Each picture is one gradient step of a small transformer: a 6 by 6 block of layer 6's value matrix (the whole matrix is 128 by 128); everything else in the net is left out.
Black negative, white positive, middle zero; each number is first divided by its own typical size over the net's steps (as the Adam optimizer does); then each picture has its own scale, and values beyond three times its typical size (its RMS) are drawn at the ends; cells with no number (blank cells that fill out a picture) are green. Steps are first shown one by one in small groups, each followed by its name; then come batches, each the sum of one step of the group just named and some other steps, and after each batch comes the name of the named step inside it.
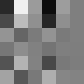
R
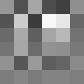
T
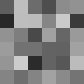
R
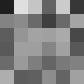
R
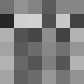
R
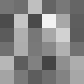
T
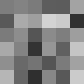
T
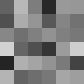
R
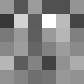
T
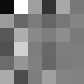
R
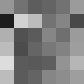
R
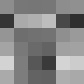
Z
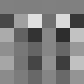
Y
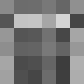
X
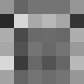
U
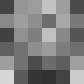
X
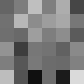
X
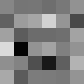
U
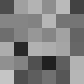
U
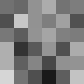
U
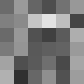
X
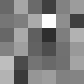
U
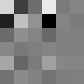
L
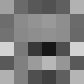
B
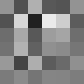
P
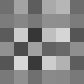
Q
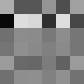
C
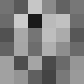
P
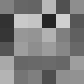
C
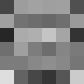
B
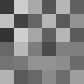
B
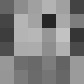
C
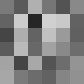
P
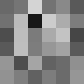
P
